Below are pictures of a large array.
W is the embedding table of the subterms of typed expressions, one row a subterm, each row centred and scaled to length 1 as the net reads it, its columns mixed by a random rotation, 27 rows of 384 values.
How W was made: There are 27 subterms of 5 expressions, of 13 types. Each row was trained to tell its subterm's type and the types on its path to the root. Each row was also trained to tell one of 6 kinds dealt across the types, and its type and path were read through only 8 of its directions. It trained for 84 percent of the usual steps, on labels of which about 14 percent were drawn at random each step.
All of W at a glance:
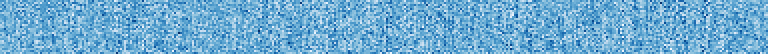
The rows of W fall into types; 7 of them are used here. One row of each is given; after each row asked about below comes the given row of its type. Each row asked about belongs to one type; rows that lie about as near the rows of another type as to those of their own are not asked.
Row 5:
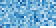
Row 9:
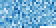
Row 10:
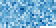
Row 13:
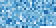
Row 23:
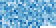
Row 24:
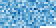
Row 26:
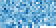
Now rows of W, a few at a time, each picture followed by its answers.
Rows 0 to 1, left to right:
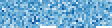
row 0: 5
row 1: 13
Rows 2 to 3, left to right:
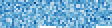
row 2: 26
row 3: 5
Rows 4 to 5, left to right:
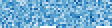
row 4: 24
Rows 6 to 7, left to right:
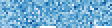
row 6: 10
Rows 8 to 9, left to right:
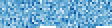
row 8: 5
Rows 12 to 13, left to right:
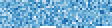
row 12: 24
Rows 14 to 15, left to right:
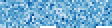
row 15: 9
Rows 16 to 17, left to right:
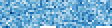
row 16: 24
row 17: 10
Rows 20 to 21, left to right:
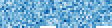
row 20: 10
